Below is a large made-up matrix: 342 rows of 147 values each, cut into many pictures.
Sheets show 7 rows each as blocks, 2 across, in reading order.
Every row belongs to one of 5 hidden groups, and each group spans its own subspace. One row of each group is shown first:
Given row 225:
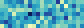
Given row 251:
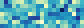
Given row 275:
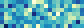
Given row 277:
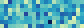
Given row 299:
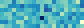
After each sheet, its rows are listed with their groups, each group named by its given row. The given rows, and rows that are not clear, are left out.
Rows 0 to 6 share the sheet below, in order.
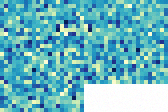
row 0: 225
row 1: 275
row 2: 225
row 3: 225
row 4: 275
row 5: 225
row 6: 251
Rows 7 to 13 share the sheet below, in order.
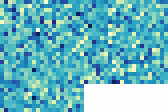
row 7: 225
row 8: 275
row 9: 277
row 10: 251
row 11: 275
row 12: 225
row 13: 275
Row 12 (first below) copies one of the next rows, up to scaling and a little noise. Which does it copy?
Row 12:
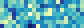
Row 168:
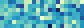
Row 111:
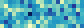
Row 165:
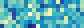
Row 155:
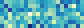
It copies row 165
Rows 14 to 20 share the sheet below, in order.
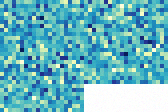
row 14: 299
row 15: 299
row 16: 225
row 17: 277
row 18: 225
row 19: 225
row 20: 275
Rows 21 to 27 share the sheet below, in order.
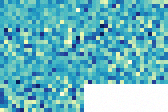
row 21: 299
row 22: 251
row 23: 277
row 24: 299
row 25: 251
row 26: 275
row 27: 251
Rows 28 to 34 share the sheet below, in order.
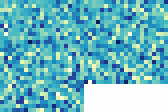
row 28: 299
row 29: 225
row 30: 225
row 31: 275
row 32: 277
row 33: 299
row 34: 277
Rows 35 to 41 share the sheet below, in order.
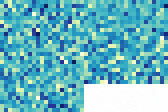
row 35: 275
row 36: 277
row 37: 277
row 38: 277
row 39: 225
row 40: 251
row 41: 299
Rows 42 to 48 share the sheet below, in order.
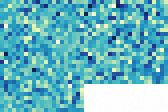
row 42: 275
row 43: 277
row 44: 275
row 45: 275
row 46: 275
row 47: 251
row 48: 277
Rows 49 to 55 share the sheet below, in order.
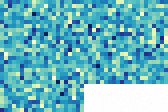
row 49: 275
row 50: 275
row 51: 275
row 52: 277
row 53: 225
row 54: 225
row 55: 251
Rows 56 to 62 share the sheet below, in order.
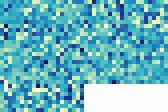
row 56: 275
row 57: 277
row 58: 299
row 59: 275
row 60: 275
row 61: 225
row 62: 277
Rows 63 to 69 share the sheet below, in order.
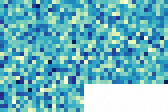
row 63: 277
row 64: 251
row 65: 251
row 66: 225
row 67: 251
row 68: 275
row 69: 225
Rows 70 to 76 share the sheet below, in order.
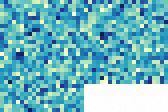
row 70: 251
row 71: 299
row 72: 251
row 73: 299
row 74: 251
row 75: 251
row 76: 225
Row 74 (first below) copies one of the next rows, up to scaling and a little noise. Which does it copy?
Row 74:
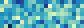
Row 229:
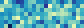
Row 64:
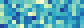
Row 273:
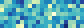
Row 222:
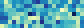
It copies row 229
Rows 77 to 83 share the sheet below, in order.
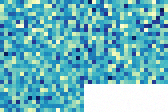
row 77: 251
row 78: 277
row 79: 275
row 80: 225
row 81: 299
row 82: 275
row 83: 225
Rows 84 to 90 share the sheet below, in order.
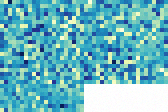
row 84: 277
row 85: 251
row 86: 251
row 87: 275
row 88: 299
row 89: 225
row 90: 299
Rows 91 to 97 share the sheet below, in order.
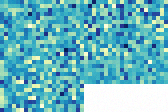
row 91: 225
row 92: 277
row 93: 225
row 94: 299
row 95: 251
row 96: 225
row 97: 251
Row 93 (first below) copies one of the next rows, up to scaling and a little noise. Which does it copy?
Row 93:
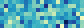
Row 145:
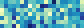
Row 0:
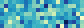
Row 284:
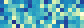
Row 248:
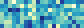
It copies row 0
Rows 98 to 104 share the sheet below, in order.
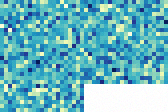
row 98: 225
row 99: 299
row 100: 277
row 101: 275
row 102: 299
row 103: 251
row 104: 277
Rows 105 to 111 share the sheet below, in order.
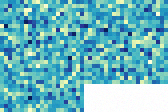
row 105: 275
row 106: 251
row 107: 225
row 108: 251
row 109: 277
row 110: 225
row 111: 225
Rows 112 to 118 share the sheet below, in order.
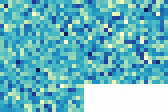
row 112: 275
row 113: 251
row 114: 225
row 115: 299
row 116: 299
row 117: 225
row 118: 225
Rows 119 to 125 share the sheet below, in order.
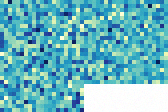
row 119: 277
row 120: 225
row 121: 251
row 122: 275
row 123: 275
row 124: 225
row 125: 277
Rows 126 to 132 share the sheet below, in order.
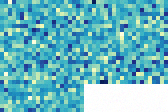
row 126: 277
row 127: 277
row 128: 275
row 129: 277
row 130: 275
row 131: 251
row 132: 225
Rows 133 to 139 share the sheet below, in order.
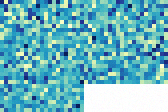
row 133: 299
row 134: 275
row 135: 251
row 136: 277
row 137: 275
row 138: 277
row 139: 275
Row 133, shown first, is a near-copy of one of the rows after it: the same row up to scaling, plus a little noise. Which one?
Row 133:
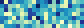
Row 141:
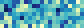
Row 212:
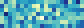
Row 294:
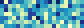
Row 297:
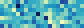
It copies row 294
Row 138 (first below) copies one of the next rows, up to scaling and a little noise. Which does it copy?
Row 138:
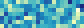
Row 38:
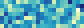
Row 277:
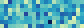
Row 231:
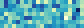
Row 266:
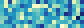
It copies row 38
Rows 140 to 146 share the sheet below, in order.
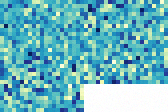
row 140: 275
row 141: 299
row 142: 225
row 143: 299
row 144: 251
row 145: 225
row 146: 277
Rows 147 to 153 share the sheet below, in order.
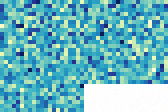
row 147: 251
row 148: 251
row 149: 251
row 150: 299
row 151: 225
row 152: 277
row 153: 225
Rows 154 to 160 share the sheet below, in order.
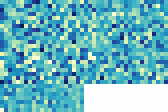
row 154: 251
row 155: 225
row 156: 251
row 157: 299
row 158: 251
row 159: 275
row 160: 299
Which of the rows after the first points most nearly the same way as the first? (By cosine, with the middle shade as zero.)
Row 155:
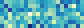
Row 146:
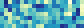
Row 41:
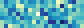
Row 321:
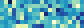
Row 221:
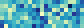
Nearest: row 146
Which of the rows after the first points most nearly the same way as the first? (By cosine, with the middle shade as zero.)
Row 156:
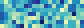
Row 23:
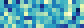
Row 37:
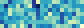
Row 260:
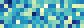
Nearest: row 37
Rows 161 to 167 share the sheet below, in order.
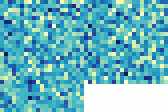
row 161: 225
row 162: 275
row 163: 275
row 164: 275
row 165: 225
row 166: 299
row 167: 225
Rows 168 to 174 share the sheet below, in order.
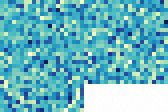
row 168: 225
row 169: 299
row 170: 225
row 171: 275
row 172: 275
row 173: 275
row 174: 277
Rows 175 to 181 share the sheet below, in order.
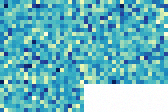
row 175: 277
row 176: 277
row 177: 275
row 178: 277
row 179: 275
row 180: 225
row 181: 275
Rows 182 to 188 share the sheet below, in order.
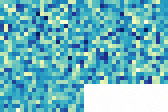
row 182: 299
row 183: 299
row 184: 299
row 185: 251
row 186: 277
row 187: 251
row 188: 251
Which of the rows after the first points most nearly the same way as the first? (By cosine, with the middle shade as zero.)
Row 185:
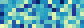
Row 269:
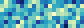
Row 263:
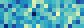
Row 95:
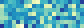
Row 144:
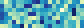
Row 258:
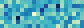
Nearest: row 144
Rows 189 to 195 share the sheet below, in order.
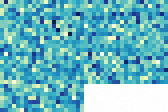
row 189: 225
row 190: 225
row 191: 299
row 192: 275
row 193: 275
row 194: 225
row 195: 251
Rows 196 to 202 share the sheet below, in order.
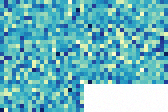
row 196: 277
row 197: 275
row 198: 225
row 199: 277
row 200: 275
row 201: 275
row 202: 299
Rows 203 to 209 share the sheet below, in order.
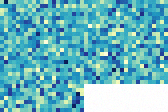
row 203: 225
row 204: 275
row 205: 299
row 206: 251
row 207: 225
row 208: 225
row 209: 277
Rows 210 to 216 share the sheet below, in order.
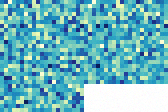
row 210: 277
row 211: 277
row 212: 299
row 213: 225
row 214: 225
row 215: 225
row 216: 277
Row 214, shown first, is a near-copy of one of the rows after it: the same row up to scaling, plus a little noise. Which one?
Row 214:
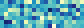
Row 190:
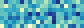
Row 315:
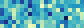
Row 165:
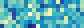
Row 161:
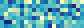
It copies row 161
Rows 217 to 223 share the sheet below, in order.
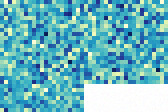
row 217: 277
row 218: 299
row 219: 275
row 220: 275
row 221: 299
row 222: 251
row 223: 275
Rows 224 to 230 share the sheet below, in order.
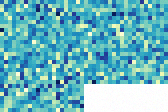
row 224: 299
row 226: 275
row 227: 277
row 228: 225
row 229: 251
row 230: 299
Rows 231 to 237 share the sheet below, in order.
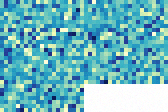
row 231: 277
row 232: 277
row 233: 225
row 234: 299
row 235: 275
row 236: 251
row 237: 251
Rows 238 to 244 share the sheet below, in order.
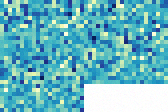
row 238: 277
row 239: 277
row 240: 225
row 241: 299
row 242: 251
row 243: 299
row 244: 277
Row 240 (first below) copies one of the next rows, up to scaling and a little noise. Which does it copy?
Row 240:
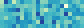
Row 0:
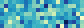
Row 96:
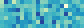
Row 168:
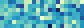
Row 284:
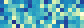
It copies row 96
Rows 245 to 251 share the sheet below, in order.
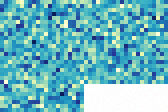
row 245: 251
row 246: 277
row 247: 275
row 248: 225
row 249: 275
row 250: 275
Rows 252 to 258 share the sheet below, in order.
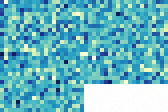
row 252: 225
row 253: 275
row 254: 275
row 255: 251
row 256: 225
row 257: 277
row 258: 275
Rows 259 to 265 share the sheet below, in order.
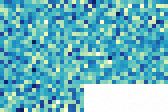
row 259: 225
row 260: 275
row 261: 275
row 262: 275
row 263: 275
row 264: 299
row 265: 251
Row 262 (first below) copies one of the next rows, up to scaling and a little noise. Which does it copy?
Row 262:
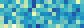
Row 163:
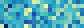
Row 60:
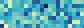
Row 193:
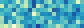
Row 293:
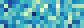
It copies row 193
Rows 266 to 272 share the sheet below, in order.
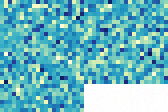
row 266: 277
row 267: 299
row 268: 275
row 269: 251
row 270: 299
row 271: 299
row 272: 299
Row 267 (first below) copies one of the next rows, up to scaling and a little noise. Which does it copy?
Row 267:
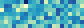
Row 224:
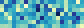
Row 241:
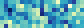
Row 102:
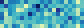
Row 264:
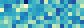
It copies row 264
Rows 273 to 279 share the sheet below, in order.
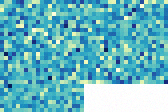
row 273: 251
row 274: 225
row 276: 225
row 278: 275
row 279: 275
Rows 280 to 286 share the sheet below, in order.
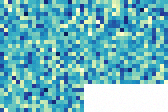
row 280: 277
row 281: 225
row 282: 225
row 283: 277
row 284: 225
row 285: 277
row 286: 275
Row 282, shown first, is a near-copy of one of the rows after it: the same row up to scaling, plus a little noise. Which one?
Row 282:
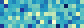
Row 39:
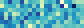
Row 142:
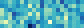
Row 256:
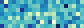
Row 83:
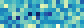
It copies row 256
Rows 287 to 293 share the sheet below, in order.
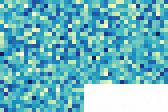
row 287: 275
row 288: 251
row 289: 251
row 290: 225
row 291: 225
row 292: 277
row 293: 275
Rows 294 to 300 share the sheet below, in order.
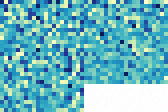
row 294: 299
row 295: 225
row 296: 251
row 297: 299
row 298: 277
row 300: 277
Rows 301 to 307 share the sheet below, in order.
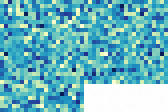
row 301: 277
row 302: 299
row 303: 275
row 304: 251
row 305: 251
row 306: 225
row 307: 251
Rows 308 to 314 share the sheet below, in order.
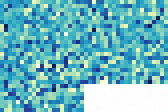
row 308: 275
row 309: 277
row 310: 225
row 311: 277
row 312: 299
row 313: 251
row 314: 225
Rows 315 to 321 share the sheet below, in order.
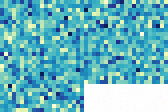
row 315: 225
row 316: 251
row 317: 299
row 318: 275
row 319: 225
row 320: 251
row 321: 277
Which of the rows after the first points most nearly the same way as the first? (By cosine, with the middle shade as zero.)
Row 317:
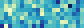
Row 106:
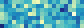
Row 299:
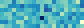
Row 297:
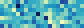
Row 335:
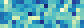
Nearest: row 297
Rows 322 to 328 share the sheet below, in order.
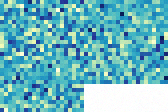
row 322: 225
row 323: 299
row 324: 251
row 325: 277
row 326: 275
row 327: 299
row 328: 275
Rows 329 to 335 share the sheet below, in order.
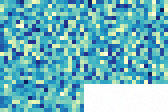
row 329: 251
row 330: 277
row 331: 251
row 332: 251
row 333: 277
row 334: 225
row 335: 251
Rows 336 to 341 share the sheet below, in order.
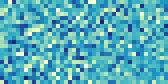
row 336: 277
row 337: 275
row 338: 251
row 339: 299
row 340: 275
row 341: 275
